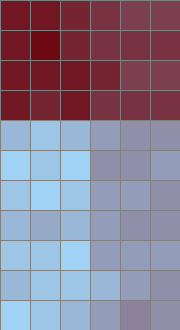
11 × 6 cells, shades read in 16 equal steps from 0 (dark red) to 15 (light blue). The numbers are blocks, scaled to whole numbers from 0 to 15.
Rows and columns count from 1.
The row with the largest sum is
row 9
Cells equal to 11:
10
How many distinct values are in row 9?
3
